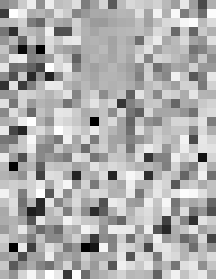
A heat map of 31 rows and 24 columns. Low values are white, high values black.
Fine speckle covers the field. The halves do not mirror each other. On average the colour sits 30% of the way up the scale. In the top middle lies a patch that is calmer than the rest. The top middle is the calmest part. There is no overall slope.
